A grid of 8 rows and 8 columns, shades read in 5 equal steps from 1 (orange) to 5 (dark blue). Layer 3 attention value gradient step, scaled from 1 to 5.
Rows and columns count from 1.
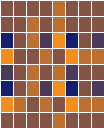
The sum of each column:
25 23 20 24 16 25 22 24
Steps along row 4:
up same down up down up same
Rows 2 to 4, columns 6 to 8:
3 3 3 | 5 3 4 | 1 2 2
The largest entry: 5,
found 4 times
